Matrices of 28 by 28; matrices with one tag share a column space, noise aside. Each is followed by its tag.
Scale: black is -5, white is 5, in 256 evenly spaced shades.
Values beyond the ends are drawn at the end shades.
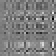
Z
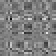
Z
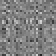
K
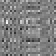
K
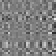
Z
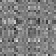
K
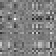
Z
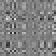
Z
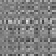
K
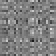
K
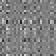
K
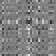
K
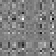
Z
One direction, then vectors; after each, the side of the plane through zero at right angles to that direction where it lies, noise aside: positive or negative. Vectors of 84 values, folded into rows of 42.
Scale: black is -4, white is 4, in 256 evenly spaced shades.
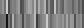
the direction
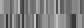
positive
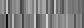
positive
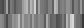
positive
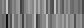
positive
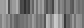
positive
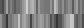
positive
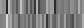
negative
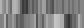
positive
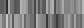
negative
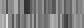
negative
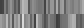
negative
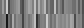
positive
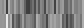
negative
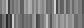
positive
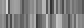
positive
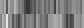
negative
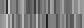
negative
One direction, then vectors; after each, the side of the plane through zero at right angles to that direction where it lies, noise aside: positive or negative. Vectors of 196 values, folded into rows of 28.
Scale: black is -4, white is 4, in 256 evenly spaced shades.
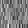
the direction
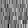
negative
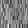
positive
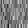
negative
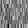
negative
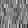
positive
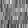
negative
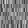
negative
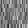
negative
